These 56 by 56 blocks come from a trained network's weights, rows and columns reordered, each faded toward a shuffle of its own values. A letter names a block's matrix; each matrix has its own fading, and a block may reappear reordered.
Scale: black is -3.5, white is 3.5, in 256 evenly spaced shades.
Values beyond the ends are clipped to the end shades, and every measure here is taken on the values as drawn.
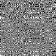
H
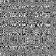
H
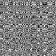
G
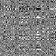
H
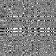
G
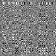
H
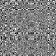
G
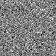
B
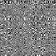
H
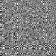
G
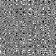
H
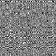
G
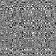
H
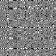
G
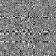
G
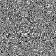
B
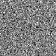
B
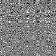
H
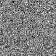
B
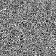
B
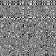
G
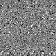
B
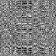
H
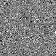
B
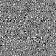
B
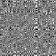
G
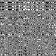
G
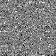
B
